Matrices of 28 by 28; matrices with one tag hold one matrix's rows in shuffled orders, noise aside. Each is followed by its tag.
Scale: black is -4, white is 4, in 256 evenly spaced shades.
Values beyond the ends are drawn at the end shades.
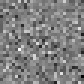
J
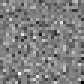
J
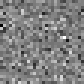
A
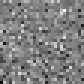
A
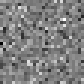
A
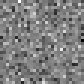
J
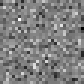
J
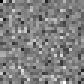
A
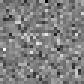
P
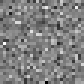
P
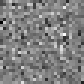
A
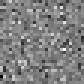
A
